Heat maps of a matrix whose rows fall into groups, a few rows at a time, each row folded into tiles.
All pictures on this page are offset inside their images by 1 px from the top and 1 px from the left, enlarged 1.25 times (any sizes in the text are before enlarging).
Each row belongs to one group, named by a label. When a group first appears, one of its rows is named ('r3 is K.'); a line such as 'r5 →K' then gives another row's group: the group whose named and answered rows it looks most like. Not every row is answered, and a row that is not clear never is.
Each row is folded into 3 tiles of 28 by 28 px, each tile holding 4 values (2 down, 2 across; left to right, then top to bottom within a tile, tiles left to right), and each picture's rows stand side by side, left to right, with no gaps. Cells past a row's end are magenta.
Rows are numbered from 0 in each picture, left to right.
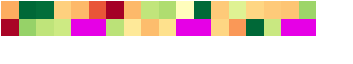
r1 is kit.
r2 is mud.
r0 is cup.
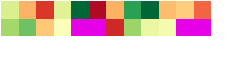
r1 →cup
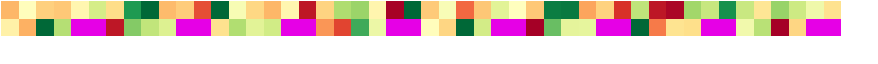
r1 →cup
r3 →mud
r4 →mud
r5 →cup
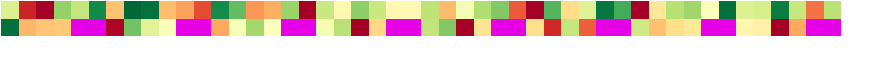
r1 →cup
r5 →kit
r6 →kit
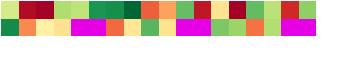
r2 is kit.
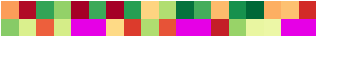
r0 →kit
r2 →cup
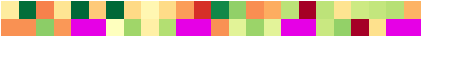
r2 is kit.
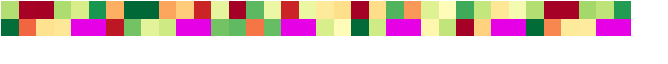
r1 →cup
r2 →kit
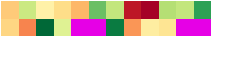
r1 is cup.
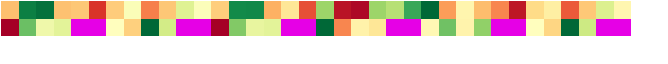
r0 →cup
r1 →mud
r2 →cup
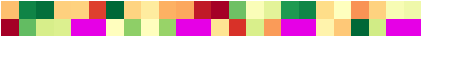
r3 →mud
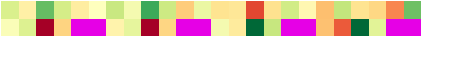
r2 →mud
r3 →mud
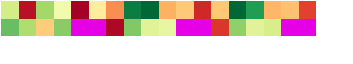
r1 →cup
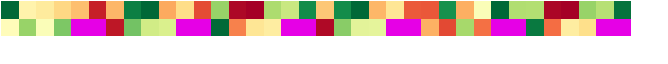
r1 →cup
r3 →cup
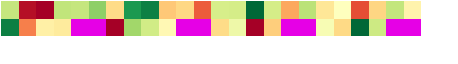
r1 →cup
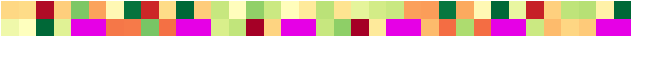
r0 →mud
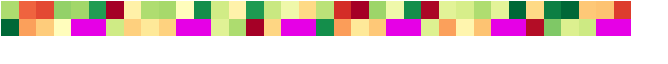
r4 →kit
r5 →cup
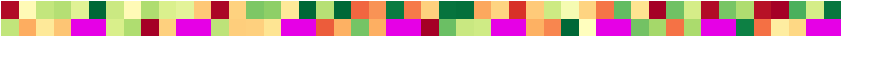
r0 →kit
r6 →kit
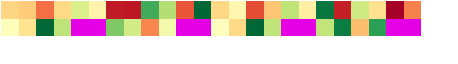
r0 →mud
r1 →kit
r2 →mud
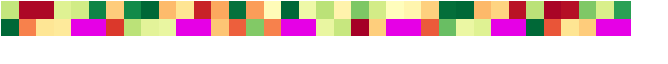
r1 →cup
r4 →cup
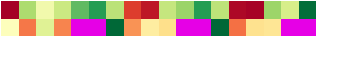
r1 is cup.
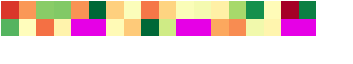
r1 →mud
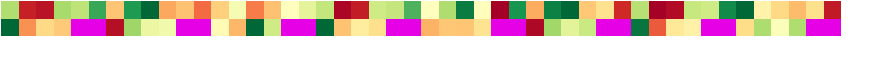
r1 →cup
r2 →mud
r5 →cup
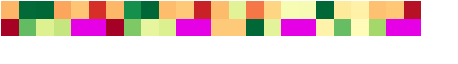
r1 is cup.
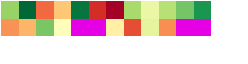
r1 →kit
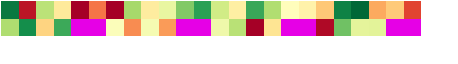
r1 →kit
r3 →cup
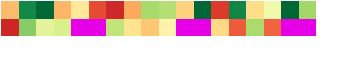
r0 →cup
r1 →kit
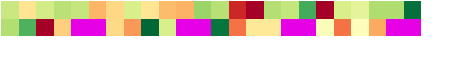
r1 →mud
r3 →kit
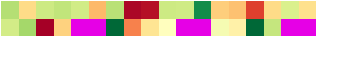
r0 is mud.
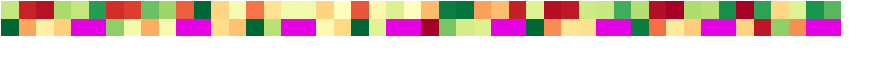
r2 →mud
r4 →cup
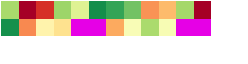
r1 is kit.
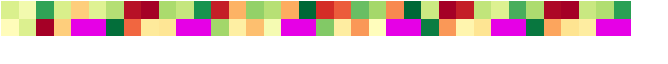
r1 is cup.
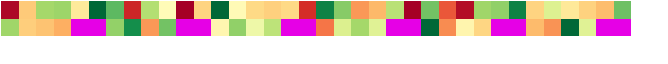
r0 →kit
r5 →mud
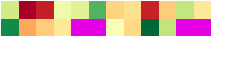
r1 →mud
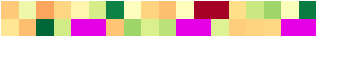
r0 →mud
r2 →kit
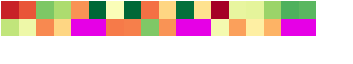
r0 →kit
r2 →kit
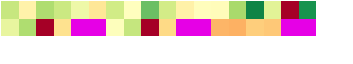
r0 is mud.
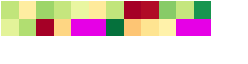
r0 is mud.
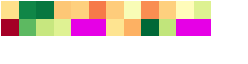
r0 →cup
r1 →mud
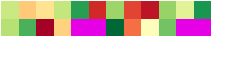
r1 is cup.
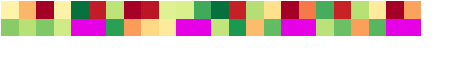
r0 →mud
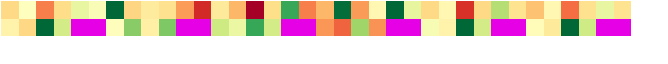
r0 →mud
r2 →mud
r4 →mud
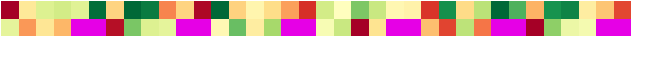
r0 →kit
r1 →cup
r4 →kit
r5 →cup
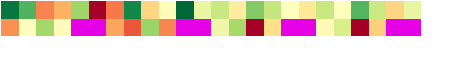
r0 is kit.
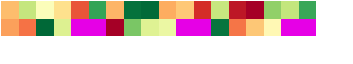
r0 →mud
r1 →cup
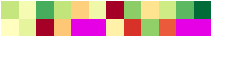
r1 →kit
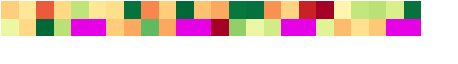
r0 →mud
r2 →cup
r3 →kit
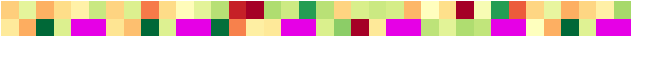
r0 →mud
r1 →mud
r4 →mud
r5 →mud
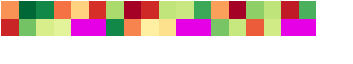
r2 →kit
